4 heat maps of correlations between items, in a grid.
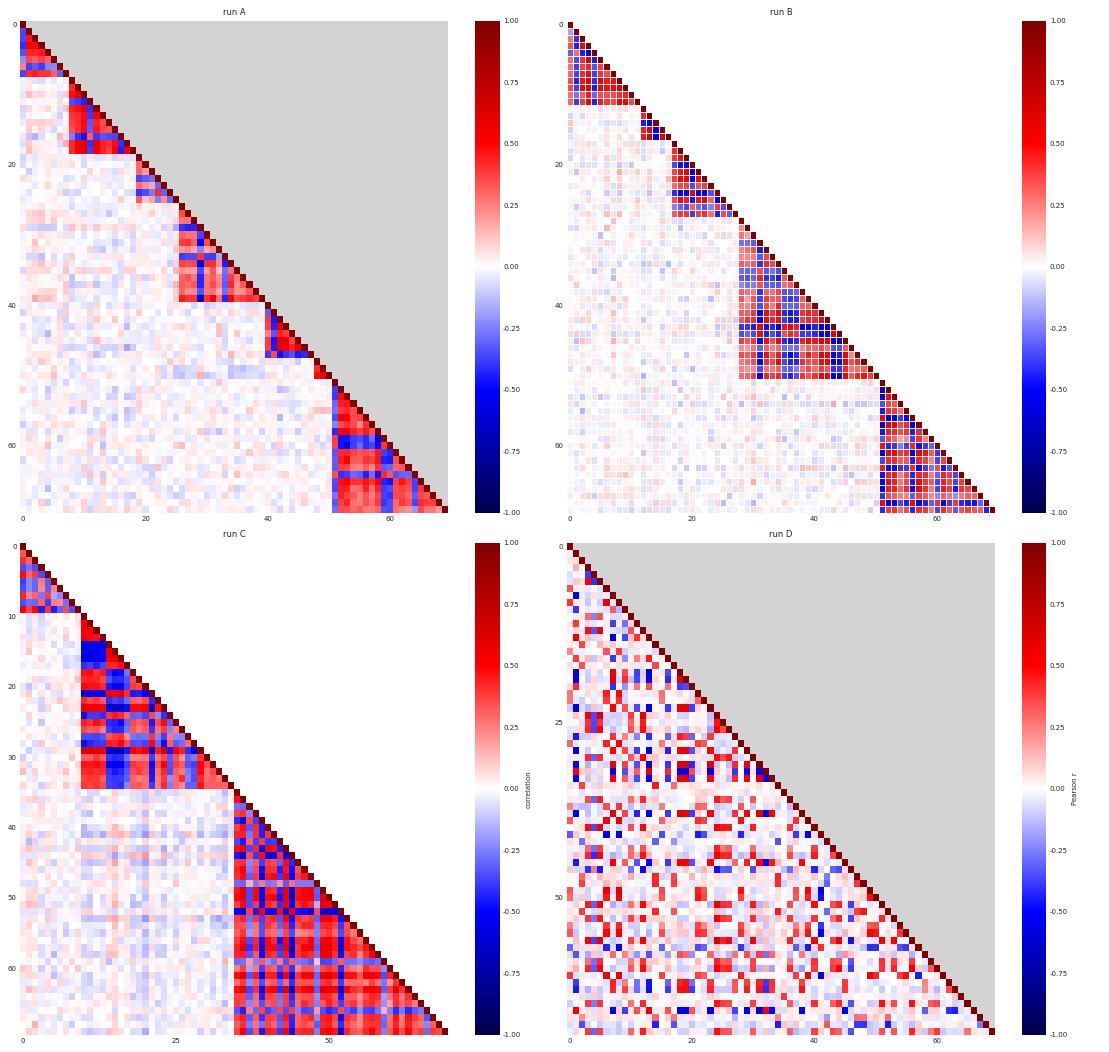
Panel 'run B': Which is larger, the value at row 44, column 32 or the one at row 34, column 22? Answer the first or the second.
the second
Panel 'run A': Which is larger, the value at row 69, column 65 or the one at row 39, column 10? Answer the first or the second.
the first
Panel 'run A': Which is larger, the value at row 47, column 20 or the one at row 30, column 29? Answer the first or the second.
the first
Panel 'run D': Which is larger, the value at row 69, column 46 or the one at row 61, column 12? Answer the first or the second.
the second
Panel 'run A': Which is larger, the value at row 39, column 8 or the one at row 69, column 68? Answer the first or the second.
the second
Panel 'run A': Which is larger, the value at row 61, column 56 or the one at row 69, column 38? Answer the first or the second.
the first
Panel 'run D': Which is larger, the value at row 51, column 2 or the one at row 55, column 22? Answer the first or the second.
the second
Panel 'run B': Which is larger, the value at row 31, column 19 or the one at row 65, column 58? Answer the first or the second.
the second
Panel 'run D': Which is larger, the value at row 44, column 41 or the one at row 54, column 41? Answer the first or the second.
the first
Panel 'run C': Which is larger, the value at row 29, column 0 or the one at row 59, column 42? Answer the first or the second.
the second
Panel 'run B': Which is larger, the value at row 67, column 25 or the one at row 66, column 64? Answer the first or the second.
the second
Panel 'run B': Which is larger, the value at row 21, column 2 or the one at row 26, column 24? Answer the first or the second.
the second
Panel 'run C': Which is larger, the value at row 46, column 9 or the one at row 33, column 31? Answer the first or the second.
the second
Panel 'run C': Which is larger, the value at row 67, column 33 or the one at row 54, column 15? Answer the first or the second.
the second
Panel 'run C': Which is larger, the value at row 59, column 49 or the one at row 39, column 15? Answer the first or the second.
the second
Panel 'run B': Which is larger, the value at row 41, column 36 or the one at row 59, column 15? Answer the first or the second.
the second
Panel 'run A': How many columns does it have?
70
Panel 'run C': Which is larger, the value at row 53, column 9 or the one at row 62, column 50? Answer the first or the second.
the second
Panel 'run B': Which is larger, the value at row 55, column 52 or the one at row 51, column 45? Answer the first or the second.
the first
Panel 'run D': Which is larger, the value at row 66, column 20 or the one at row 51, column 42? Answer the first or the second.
the first
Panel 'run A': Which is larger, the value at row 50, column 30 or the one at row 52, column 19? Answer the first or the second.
the second
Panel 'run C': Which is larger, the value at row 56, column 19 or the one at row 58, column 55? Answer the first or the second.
the second
